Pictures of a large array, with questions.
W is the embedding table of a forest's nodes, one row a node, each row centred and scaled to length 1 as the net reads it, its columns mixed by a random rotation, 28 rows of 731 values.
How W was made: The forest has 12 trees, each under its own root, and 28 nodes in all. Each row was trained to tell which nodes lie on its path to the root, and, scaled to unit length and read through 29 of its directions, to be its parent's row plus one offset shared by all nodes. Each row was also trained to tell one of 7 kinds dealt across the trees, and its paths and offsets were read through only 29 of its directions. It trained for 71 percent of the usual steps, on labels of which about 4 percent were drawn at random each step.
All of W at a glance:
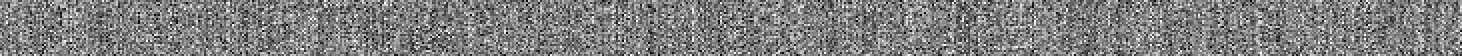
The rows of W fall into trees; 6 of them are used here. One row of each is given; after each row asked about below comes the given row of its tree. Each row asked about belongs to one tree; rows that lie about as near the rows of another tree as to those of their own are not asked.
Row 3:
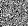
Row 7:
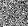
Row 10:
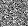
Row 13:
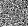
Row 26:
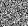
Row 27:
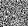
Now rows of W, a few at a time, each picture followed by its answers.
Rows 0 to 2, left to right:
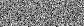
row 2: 3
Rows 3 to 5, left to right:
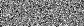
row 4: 13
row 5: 13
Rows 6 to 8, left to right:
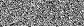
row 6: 10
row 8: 10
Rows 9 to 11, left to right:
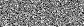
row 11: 10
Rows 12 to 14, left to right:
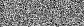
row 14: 7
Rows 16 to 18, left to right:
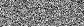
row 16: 13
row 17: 26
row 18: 7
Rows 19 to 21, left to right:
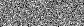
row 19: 13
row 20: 7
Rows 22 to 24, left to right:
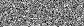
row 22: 26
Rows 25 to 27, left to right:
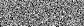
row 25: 3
